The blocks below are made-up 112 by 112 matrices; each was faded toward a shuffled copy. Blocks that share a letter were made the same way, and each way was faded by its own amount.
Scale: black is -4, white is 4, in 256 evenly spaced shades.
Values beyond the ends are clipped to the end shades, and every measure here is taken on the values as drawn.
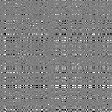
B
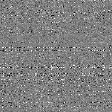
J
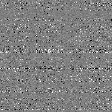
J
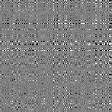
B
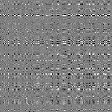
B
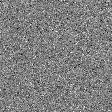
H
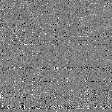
J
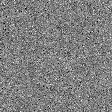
H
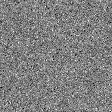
H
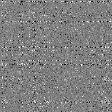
J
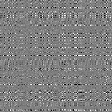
B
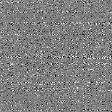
J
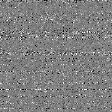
J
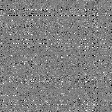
J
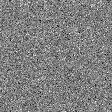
H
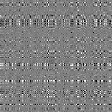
B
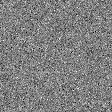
H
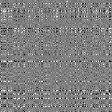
B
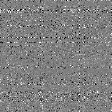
J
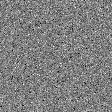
H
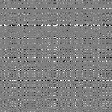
B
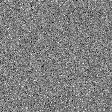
H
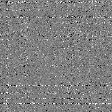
J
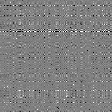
B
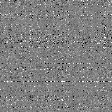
J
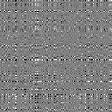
B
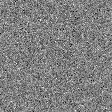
H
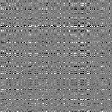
B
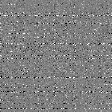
J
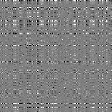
B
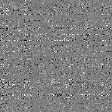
J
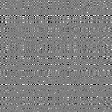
B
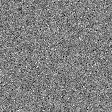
H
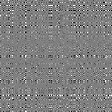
B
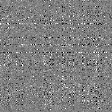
J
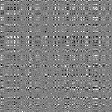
B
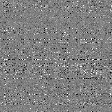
J
